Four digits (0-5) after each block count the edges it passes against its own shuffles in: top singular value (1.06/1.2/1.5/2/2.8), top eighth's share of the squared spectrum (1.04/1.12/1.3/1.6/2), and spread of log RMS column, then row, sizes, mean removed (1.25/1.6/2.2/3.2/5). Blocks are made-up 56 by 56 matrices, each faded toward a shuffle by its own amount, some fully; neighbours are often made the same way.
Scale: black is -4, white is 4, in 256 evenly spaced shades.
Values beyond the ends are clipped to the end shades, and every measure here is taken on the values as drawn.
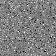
0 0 0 0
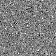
0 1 0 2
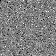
0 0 0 0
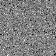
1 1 0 1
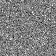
0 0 0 0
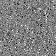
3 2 0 1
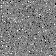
0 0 0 0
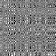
4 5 3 3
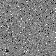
0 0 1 0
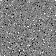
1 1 0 0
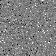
0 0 0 0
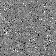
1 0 0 0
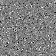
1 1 0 1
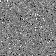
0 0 0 0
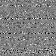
2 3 0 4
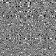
3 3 1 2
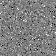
1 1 0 0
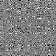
4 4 2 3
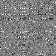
3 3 1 2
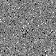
2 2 0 1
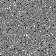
1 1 0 0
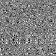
3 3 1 2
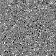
2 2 0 1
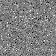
1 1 0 0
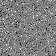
0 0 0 0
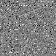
3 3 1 2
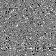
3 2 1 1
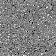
2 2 0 0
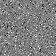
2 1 0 0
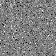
1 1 0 0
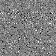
3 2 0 2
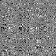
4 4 1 3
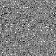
3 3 1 2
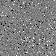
1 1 0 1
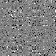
4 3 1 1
